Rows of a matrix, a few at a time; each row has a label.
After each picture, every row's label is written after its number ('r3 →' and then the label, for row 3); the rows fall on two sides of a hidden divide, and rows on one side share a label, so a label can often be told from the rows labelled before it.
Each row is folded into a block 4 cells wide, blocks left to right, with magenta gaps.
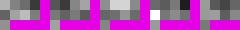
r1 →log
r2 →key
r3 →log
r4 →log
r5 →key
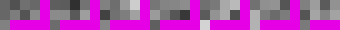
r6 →key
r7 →key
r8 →key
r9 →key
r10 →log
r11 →log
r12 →key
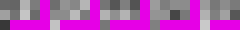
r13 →log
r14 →log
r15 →log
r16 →key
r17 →log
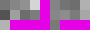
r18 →key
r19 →key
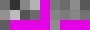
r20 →key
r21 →log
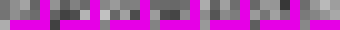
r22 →log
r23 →key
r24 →log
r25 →key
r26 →log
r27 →log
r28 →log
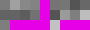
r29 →key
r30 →key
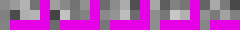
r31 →log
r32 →key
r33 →log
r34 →log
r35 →log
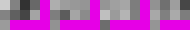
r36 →key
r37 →log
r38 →log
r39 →log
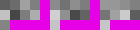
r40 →log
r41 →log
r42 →log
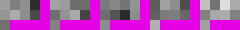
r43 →log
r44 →log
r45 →key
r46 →log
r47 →log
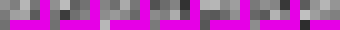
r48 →log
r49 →key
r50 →log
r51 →log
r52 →key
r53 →log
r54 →log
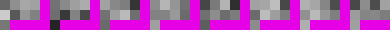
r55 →log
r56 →key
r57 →log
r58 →log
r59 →log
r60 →log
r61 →log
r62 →key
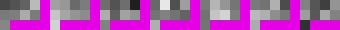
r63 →key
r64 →log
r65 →log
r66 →key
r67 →log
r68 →log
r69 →key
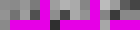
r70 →log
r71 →log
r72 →log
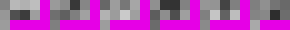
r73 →key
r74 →key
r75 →log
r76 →key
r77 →key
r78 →key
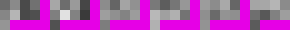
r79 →key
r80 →log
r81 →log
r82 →log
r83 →log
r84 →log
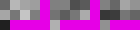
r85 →log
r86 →key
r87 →key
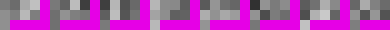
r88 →log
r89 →log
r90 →key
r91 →log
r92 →log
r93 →key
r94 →log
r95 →log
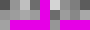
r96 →log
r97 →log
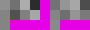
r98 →log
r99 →log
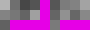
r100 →key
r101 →key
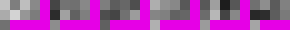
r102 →log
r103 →key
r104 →key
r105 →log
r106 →key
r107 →key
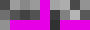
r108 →key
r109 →key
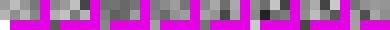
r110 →log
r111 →log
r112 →key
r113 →log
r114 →key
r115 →log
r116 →key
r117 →log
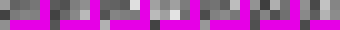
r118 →key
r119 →key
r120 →key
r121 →log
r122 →key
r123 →key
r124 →log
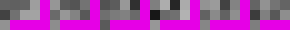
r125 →key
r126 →key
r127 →log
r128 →key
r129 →key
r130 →key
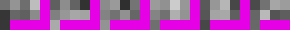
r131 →key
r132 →log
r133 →key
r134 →log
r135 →log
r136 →key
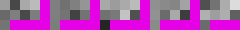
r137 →key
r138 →key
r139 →log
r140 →log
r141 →log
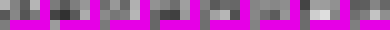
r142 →key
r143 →key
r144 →key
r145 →key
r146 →log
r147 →key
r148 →log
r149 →log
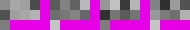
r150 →log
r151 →key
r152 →key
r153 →log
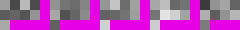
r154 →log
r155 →key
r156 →key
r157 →log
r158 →log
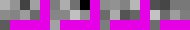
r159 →key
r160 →log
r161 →key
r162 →log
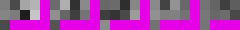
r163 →key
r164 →key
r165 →key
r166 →log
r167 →key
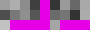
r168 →log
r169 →key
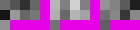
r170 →key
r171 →log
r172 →key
